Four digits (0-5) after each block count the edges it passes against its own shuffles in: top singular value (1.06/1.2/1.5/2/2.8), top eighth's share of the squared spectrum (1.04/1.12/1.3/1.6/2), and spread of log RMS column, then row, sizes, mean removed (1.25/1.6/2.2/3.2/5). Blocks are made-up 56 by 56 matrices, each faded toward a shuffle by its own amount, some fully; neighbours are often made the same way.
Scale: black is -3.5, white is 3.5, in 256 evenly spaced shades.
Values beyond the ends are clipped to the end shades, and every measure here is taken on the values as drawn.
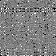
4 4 1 2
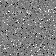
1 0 0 0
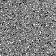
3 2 0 0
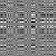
5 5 4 4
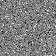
2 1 0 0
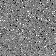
0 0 0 0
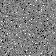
0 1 1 0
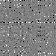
4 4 1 2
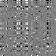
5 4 3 2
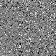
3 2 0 0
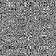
4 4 2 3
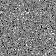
1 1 0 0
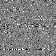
2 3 0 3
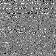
2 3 0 3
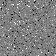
0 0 0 0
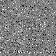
1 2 0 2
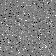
1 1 0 0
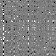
4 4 2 1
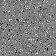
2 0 0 0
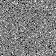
0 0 0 0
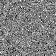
0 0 0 0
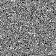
0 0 0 0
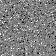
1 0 0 0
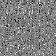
3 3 2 1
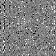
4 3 2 0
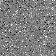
2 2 1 0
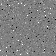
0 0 0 0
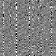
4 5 3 1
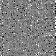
3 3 2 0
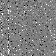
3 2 1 0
